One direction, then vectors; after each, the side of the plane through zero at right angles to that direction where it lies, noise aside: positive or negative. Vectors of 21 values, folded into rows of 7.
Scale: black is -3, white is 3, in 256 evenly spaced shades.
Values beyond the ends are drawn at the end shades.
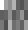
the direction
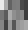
positive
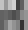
positive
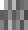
positive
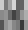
positive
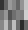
negative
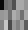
negative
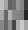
positive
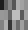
negative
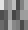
positive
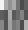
positive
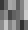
negative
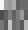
positive
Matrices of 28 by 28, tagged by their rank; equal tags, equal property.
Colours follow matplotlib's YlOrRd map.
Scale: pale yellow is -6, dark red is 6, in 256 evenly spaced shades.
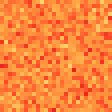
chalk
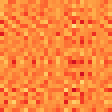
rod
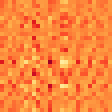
rod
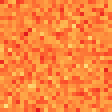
chalk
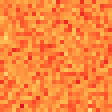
chalk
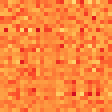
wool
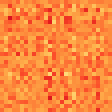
wool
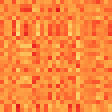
rod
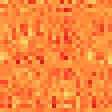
wool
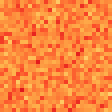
chalk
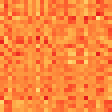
rod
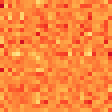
wool
